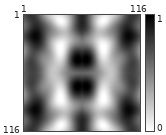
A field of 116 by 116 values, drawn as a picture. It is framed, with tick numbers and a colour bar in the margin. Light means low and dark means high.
Upright stripes repeat 2 times across the table. No seam splits the table. The field is smooth, with broad soft blobs. It mirrors both left to right and top to bottom. The ninth with the highest average is the centre. There are no lone odd cells.
